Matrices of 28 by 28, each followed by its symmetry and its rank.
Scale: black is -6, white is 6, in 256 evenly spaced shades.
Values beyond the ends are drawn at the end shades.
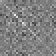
symmetric, rank five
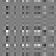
neither, rank one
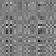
neither, rank two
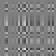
neither, rank one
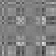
symmetric, rank two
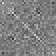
symmetric, rank five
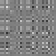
symmetric, rank two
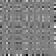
antisymmetric, rank two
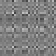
neither, rank two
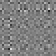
antisymmetric, rank two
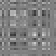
symmetric, rank two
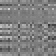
neither, rank two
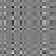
neither, rank one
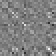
symmetric, rank five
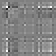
symmetric, rank two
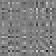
antisymmetric, rank two
